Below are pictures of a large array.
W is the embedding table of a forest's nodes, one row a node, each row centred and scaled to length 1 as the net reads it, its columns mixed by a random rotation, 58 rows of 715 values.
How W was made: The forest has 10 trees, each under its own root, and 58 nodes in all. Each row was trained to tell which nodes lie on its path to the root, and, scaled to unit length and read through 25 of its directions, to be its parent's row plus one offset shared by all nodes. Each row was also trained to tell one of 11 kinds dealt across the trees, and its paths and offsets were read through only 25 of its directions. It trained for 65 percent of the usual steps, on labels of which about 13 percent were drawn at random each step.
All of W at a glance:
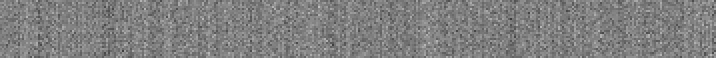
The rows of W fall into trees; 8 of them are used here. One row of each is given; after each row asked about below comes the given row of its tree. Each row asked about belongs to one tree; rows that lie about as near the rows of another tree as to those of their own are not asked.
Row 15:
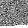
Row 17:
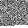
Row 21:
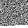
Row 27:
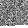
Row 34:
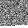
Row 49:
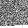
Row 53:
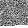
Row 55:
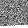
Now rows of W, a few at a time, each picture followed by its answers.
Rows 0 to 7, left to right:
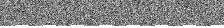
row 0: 55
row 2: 15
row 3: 27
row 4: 21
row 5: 15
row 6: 17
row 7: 34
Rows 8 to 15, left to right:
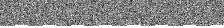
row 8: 49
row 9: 27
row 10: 34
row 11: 17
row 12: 15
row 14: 34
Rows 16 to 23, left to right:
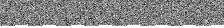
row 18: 34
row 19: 49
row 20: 27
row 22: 17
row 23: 15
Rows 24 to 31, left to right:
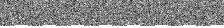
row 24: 17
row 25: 55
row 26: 49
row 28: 15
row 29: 34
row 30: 55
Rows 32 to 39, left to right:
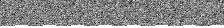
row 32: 15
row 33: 53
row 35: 17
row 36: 17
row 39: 21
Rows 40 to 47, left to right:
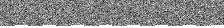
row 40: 34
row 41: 49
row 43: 27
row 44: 15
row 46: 17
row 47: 55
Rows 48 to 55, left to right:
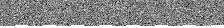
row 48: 34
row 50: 15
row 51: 34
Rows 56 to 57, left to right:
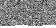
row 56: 17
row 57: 49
